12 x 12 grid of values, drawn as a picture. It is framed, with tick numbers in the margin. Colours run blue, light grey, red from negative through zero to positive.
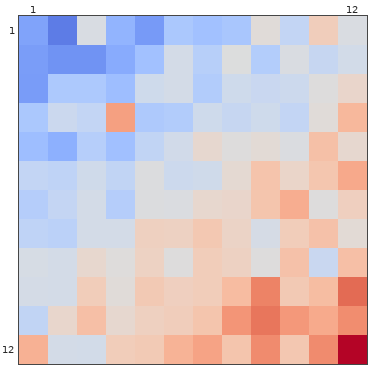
Ninth with the highest average: bottom right. Stripes: none. Slope: up to the bottom right. Ninth with the lowest average: top left.
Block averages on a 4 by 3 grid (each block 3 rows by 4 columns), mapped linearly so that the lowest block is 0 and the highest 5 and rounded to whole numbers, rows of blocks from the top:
012 | 123 | 233 | 345
